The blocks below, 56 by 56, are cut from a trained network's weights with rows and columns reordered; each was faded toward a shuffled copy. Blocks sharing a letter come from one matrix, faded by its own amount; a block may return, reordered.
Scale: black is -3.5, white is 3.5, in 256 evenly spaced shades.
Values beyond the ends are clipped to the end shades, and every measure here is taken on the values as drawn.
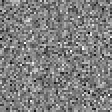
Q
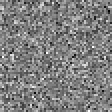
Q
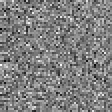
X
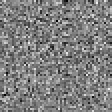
X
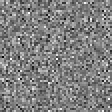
X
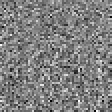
X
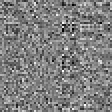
X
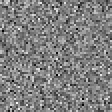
Q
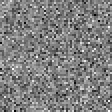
Q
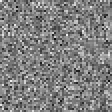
Q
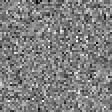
Q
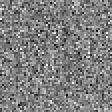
Q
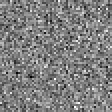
Q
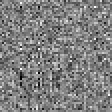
X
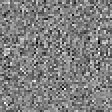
X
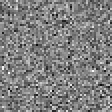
X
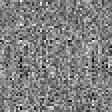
X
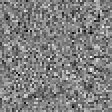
X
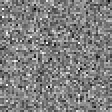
Q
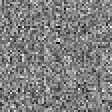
X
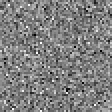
Q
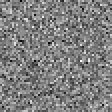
Q
